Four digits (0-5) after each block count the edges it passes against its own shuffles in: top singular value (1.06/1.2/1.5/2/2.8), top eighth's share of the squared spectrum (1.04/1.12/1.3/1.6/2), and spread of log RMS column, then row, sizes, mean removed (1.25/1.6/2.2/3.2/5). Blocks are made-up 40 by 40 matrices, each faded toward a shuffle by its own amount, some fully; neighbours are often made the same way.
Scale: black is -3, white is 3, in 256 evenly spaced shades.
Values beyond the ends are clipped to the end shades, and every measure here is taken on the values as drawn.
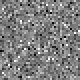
0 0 0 0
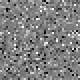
1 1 0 0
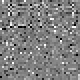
3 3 1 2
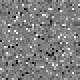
1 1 0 0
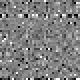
3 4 0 2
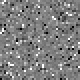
0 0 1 0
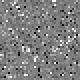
0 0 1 0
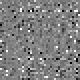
3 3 2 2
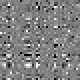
4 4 2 2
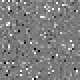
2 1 0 0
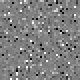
0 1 0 0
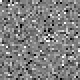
0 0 0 0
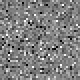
0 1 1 0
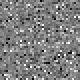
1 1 1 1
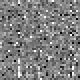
3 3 1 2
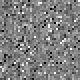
0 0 0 0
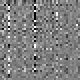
4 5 3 2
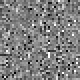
0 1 2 0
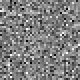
0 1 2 0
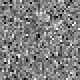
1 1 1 0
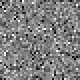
1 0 0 0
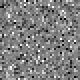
0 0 0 0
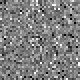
3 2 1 1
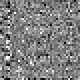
3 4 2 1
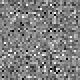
3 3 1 2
